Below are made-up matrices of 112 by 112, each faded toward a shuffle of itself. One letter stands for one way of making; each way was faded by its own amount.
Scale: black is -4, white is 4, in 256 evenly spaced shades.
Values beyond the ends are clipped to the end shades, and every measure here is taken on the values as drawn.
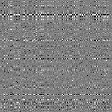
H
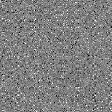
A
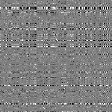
H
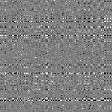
H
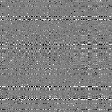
H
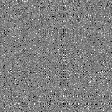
A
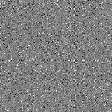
A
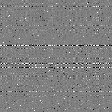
H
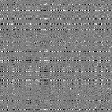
H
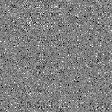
A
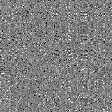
A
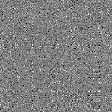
A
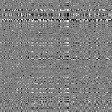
H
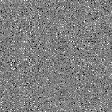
A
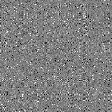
A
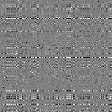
H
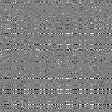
H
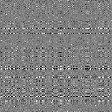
H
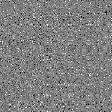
A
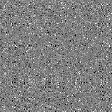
A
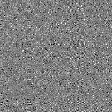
A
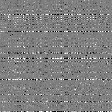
H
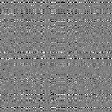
H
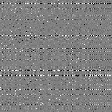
H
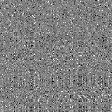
A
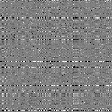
H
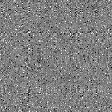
A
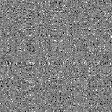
A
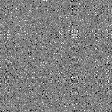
A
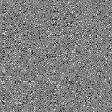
A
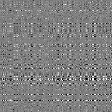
H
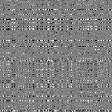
H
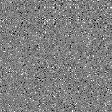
A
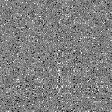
A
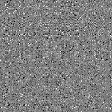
A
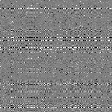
H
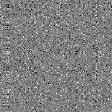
A
